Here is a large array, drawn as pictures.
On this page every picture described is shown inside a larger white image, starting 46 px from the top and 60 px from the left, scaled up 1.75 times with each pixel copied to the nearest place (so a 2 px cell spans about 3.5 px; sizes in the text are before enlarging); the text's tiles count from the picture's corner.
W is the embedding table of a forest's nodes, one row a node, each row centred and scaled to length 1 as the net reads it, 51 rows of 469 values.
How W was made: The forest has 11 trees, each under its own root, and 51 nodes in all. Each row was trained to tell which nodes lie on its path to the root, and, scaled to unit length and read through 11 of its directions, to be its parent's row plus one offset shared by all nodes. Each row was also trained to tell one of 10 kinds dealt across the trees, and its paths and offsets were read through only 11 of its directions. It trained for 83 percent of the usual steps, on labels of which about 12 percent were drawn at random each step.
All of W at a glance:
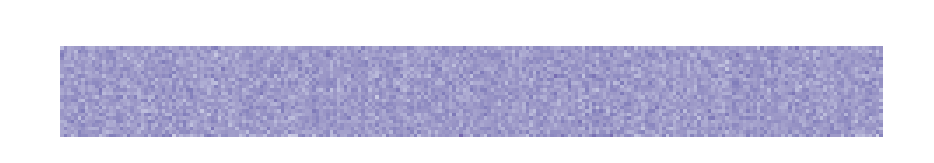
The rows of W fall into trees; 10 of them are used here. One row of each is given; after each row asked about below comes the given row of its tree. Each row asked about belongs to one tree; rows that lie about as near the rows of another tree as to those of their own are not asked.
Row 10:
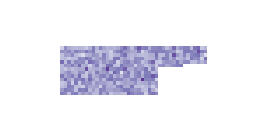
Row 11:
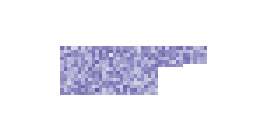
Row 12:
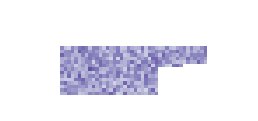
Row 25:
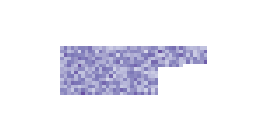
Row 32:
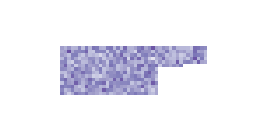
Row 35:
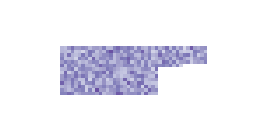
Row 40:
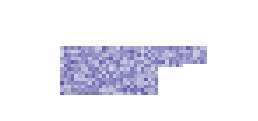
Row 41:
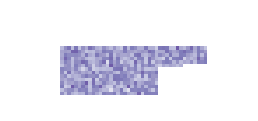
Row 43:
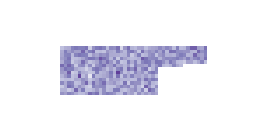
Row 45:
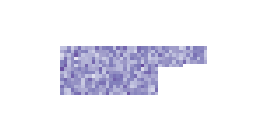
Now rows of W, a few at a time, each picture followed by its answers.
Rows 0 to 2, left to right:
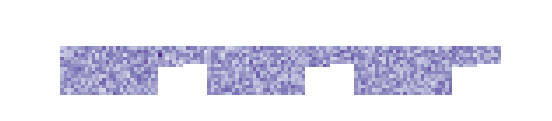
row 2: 40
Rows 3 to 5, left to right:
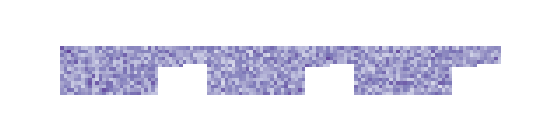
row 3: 32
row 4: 35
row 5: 32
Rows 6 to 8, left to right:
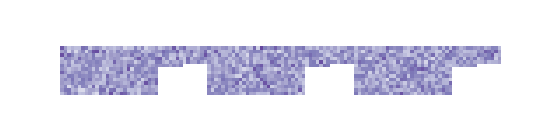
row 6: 12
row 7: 32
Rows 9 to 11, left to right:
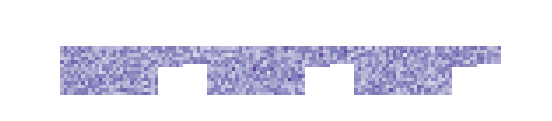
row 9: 10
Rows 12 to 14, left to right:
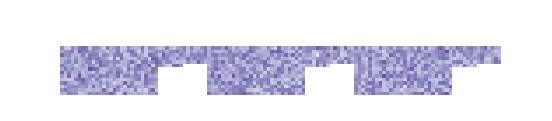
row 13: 40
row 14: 11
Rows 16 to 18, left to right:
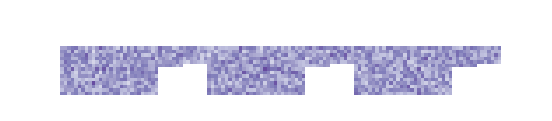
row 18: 32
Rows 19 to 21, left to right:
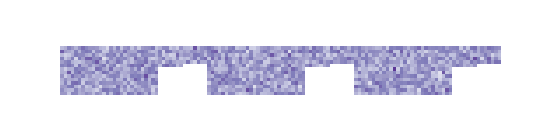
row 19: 25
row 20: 10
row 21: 45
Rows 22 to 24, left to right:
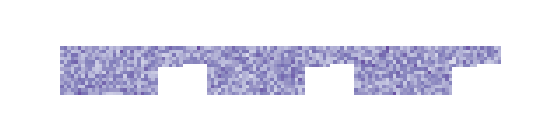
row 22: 32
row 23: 25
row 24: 35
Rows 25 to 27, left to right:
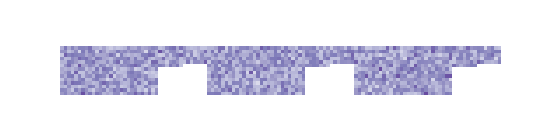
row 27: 10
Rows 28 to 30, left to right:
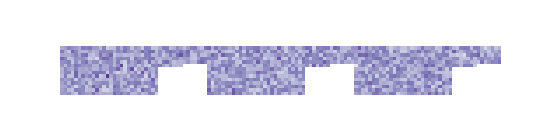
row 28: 35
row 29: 40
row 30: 25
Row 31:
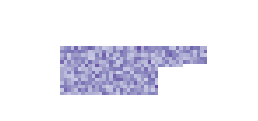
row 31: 10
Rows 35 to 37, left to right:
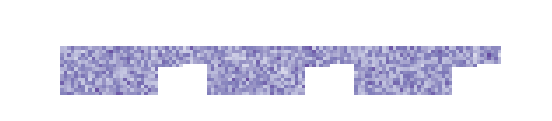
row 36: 45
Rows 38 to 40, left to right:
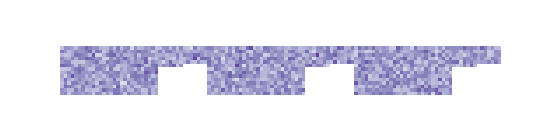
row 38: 25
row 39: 35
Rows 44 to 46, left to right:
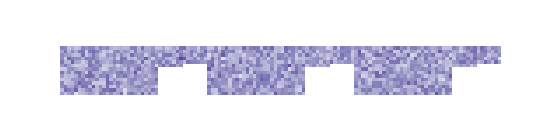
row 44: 12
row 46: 40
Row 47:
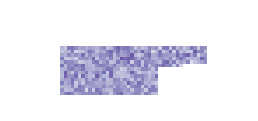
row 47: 35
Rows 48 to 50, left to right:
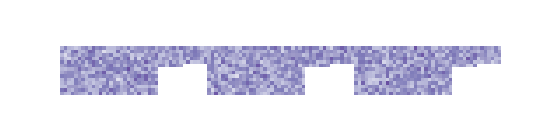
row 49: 45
